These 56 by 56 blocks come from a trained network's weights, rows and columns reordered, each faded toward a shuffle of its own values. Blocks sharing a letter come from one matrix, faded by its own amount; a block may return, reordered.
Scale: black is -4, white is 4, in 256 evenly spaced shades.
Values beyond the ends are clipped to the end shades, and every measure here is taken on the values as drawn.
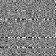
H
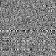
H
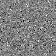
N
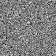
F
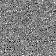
N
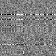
H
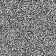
F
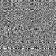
H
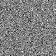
N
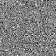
N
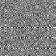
H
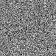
F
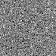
N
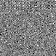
N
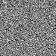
N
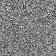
F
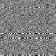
H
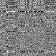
H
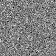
F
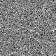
F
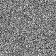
F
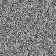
F
